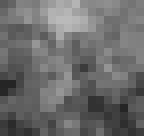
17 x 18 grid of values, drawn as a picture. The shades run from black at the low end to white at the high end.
The top right is the calmest part. The ninth with the highest average is the top middle. The values follow a bell shape. On average the colour sits 40% of the way up the scale. Values rise toward the top. The texture is blotchy.
